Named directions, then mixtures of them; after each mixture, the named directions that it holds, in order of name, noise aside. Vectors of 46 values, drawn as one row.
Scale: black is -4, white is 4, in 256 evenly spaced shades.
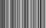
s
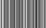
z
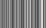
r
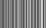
r, z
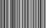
s, z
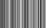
s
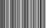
s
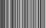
s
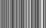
r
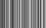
r, s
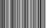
s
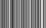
r, s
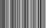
s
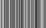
r, z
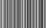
r, z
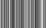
r, z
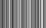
r, s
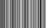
s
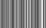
r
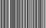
s, z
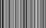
z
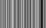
r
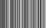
s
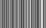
r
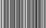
z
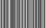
s, z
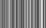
r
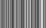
r
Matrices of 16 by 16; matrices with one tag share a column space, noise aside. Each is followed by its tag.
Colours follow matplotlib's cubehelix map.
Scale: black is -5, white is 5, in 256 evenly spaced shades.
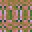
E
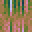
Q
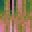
Q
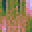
Q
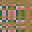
E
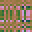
E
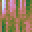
Q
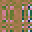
E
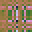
E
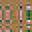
E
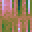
Q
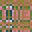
E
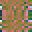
E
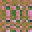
E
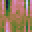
Q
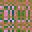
E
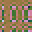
E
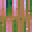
Q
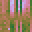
Q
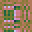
E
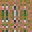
E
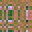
E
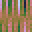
Q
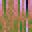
Q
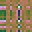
E
